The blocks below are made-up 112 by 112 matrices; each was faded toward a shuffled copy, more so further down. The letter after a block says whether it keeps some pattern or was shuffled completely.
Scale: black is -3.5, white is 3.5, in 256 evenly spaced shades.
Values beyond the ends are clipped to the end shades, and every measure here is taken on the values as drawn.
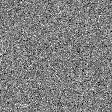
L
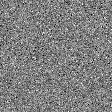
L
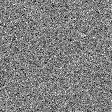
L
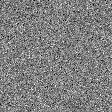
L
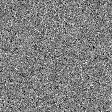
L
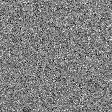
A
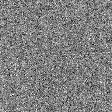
A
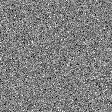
L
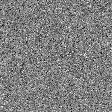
L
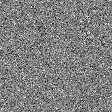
L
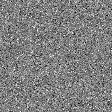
A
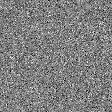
A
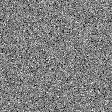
L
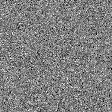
A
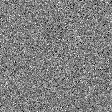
L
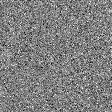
A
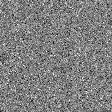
A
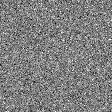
L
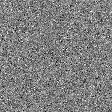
L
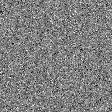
A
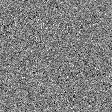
A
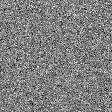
L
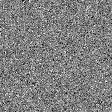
A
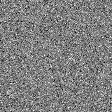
L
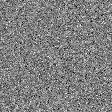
L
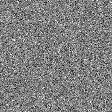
A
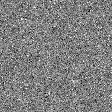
L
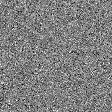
A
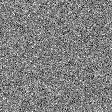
L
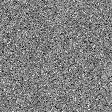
L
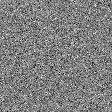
L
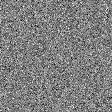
L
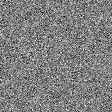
L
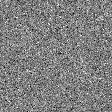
L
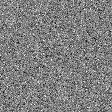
L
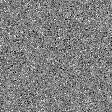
A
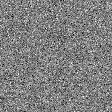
L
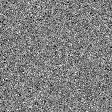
L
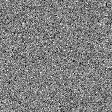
A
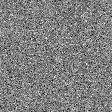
L
